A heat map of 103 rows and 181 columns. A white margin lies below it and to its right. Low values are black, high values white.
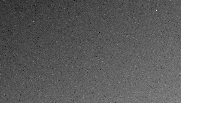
The ninth with the lowest average is the top left. The halves do not mirror each other. The values follow a bell shape. The bottom right is the ninth with the highest average. There are no regular stripes. The field climbs toward the bottom right. No row or column stands out.
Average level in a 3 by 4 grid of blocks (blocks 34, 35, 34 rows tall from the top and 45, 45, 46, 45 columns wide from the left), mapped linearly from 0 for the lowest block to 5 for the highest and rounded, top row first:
0 1 2 3 / 1 2 3 4 / 2 3 4 5
